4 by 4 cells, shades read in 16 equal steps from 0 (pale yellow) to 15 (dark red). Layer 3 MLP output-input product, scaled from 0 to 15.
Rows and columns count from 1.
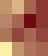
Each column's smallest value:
0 4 8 9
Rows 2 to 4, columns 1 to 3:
7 9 15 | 8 11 9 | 0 6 8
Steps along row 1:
down up up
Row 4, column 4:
9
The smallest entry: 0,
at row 4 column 1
